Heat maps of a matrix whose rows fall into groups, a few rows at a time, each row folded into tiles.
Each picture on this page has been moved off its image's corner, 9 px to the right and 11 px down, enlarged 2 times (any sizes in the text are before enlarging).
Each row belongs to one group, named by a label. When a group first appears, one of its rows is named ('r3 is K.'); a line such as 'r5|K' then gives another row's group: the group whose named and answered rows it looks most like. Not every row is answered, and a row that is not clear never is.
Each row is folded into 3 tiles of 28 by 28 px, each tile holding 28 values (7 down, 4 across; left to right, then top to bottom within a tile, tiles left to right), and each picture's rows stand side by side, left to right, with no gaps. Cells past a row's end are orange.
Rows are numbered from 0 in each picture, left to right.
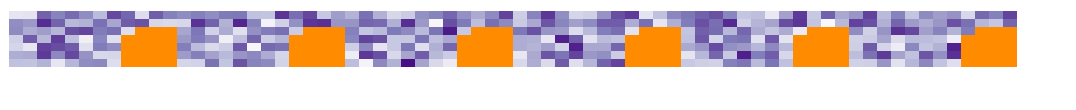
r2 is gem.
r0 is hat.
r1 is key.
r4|hat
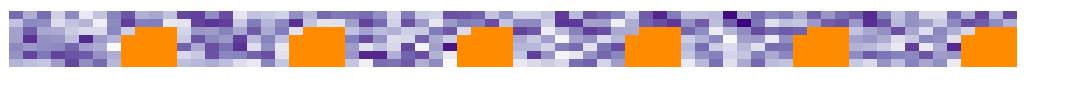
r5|key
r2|key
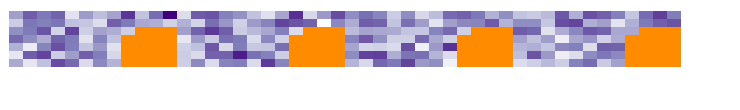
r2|key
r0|hat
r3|gem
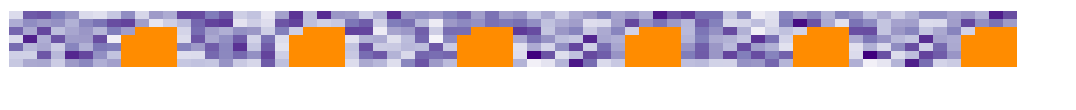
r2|gem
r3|gem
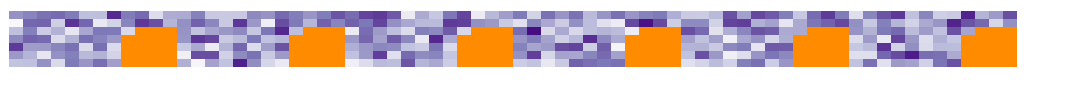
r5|hat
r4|gem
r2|hat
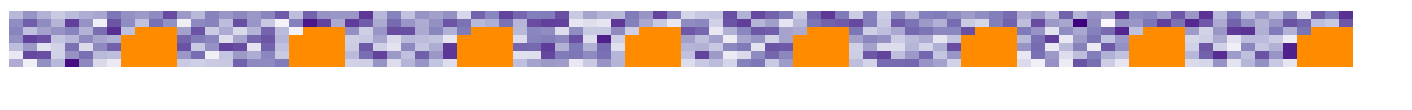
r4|gem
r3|hat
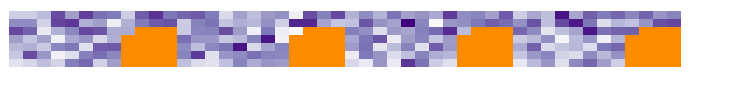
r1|key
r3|gem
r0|gem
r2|gem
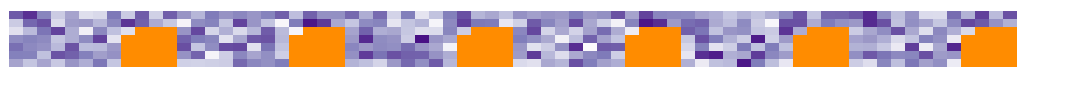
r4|gem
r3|key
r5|key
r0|key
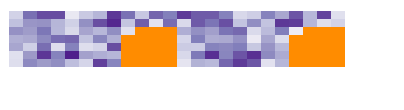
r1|hat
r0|hat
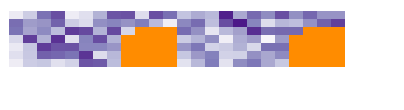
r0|hat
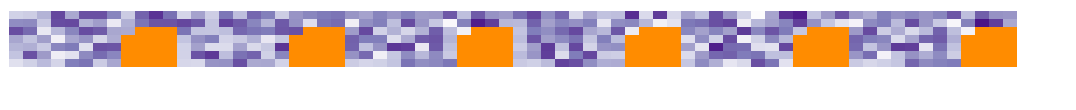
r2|key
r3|hat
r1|gem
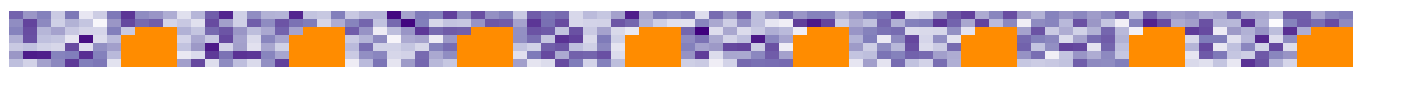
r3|hat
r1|hat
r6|key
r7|gem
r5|hat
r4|key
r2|gem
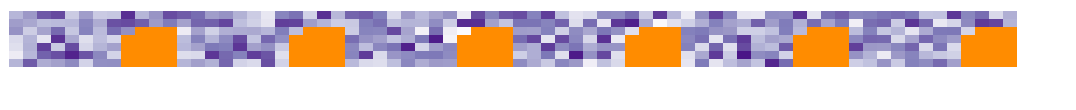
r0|hat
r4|hat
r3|hat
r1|hat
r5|key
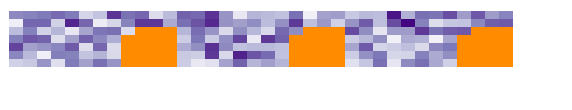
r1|hat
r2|gem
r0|key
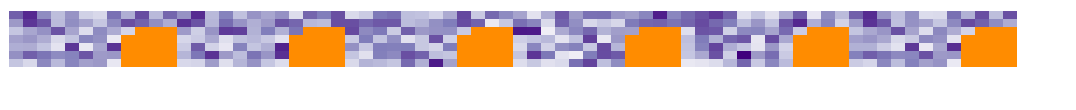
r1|gem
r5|key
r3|gem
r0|key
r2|hat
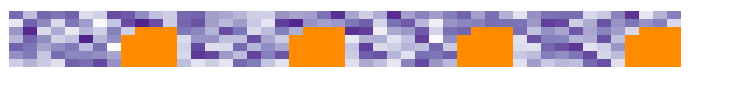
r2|gem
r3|hat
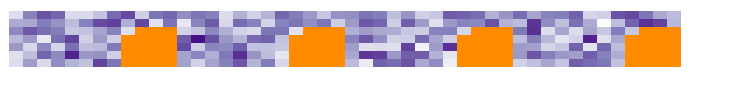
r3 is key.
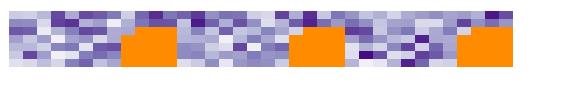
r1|key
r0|gem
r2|gem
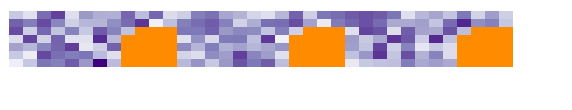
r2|hat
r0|hat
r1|hat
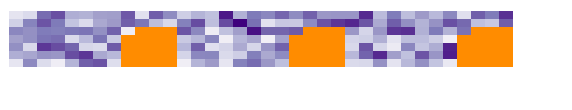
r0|hat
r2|gem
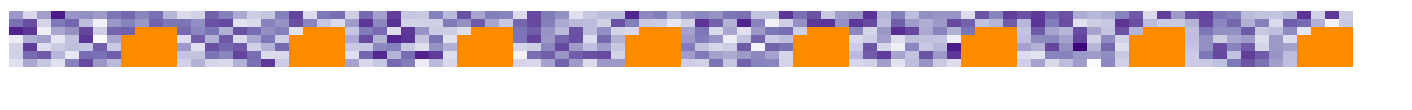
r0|gem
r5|gem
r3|hat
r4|key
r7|hat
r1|hat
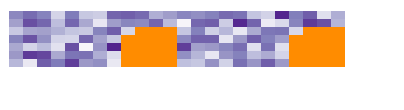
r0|key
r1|key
